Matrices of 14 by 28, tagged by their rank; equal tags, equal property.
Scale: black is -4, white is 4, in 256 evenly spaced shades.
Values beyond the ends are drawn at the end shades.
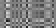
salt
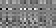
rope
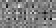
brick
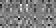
brick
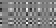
salt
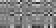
rope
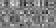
brick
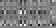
rope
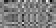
rope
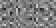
brick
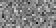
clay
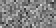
clay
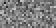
clay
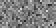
clay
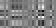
salt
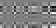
salt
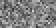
clay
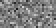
clay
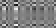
salt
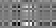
salt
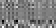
rope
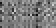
brick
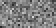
clay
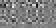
brick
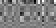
rope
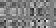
rope
